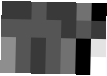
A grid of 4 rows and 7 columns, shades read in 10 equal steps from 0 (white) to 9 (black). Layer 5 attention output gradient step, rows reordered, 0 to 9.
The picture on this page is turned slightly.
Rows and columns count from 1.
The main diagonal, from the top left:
7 6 7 6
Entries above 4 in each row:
7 7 5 5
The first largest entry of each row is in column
7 5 6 6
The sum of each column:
21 25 26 25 24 29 17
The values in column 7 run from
0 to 9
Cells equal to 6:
10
